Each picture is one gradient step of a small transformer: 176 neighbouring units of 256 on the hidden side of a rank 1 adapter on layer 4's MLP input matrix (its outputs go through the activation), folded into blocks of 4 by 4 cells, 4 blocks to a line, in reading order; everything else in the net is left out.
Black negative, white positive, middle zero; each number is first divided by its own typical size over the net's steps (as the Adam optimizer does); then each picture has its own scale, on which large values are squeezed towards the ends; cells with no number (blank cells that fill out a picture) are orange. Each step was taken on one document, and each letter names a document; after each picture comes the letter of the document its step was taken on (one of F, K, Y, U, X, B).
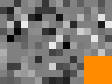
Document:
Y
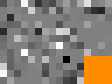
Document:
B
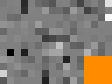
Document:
B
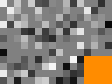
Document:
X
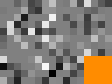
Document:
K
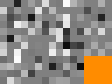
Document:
Y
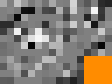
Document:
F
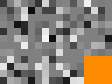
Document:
F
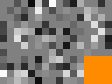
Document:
X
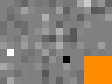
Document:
B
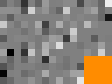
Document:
B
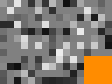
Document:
X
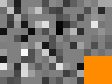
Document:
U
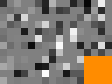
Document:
F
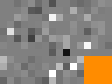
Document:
K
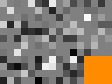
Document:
X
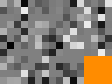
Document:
F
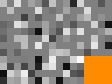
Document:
X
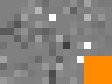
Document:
K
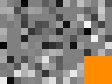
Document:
U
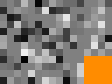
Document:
U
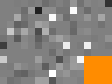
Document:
K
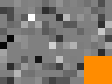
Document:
Y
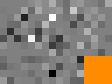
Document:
K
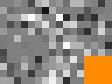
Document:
Y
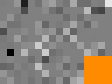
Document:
B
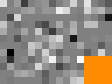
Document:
B
